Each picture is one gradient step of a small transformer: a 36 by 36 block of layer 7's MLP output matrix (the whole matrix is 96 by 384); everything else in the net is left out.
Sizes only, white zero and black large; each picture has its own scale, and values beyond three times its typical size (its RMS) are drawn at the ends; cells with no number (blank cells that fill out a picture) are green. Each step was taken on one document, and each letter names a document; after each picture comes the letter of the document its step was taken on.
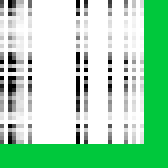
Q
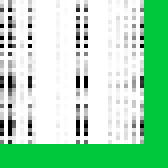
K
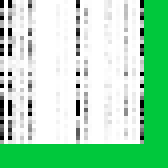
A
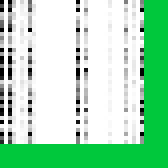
A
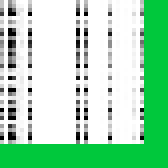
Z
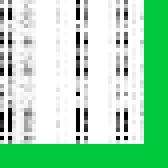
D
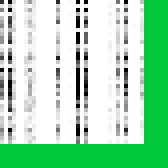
D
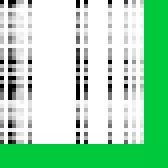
Q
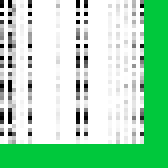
K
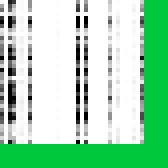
Z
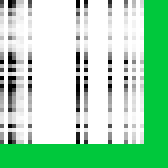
Q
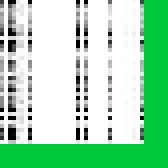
Z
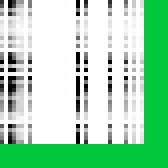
Q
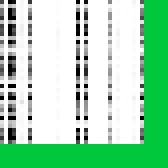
Z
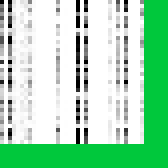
D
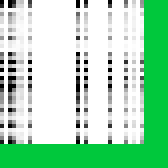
Q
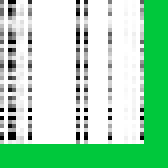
Z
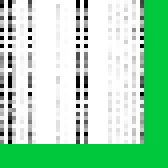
K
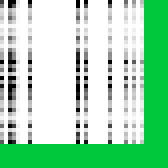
Q
